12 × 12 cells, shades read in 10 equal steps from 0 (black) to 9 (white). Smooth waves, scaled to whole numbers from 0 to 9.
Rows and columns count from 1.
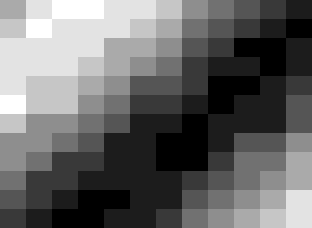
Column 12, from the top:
1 0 1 1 2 3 3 5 6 6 8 8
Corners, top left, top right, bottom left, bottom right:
6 1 2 8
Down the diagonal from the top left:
6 9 8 7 5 2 1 0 2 4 6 8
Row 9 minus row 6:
-4 -3 -5 -3 -3 -1 -2 -1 2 3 3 3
